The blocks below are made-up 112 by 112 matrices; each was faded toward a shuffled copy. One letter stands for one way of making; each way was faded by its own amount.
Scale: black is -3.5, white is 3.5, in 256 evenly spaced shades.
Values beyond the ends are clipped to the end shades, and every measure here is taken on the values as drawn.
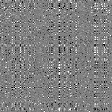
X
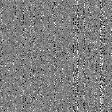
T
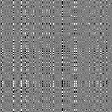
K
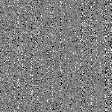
T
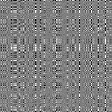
K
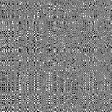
X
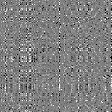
X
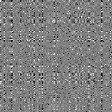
X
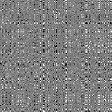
X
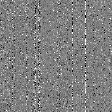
T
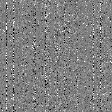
T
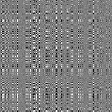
K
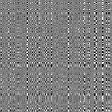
K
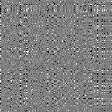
X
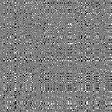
X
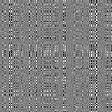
K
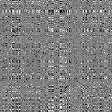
X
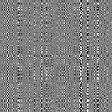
K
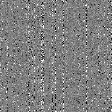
T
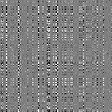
K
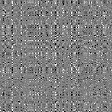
X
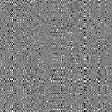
X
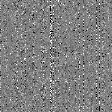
T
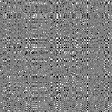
X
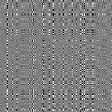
K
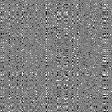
X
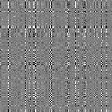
K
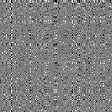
X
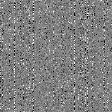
T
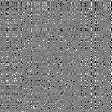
X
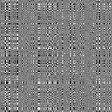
K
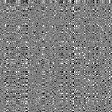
X
